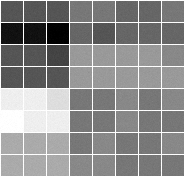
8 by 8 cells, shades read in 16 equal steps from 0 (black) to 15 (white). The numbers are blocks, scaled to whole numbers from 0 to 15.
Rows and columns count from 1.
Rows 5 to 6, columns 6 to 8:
8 7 8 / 8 7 7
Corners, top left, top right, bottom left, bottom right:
5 7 10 7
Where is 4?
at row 3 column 3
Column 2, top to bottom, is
5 1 5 5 14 14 10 10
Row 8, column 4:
8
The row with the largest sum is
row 6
